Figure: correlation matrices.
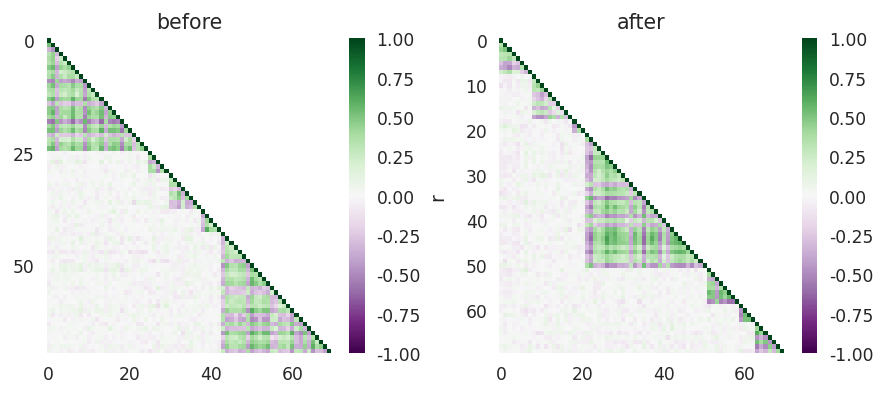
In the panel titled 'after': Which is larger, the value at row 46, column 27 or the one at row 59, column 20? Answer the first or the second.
the first
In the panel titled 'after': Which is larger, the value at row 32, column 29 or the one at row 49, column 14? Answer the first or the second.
the second
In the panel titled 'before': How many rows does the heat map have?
70
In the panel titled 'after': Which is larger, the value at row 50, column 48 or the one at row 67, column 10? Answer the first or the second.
the second
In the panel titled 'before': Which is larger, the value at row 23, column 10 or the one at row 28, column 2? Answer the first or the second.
the first
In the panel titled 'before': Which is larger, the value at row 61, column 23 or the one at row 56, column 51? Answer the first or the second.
the first
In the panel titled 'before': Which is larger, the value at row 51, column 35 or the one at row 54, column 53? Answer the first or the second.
the second
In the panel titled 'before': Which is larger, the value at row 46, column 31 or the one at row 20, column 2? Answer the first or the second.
the first
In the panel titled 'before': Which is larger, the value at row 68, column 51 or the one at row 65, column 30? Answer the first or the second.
the first
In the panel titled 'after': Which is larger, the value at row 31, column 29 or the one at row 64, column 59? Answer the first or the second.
the first
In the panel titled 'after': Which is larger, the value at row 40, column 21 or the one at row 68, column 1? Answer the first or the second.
the second
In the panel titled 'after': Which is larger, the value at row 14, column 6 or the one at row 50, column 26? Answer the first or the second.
the first
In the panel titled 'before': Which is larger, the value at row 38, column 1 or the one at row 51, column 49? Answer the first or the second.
the first
